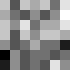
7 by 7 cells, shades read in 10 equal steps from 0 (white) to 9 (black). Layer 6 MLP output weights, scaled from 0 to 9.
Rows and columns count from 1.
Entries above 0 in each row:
7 6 7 7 7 7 7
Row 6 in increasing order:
4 5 5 5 6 6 9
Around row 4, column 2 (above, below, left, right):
4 6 2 2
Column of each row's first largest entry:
2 3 4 2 7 1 1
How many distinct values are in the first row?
5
